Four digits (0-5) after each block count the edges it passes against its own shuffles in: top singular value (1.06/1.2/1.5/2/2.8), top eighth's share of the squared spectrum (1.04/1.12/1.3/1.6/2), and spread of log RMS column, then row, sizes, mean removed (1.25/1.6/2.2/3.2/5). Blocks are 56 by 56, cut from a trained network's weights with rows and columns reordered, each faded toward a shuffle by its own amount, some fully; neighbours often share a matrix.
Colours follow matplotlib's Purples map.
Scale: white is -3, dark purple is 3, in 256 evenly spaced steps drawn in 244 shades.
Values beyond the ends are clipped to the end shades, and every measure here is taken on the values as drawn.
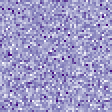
0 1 0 0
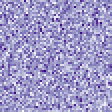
0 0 0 0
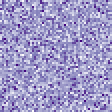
1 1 0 0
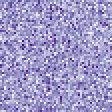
0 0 0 0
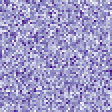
2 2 0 0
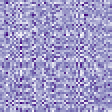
4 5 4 2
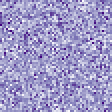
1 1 0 0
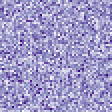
1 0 0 0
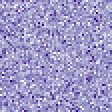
0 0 0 0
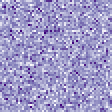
2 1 0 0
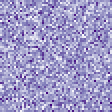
2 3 1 0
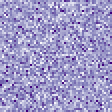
0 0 0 0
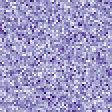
0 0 0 0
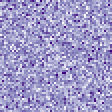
1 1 0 0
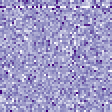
2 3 0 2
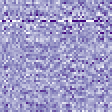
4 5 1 3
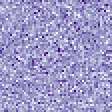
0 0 0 0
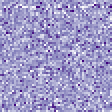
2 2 0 1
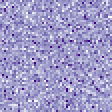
0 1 0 0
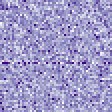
2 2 0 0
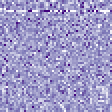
3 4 0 2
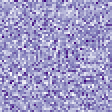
3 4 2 1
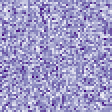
3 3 1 0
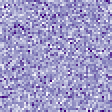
2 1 0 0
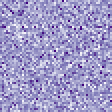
2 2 0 1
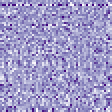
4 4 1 2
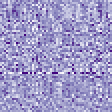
3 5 2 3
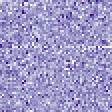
2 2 0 1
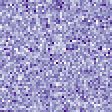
2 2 0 1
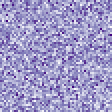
1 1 0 0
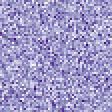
1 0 0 0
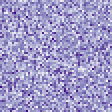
1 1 0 0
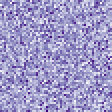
1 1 0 0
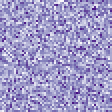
0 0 1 0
